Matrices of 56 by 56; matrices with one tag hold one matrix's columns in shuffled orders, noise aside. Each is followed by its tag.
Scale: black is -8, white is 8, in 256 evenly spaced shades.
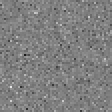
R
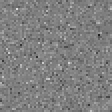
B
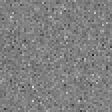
R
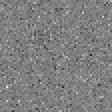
R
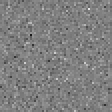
B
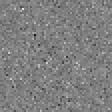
B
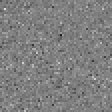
B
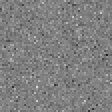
R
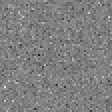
R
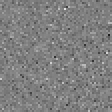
B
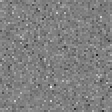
R
